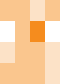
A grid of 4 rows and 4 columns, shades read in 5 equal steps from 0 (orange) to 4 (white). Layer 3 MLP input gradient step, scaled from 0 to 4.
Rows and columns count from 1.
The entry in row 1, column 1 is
2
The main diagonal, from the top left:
2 2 2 3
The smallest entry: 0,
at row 2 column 3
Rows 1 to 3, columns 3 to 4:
3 2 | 0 4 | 2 3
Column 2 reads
2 2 2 2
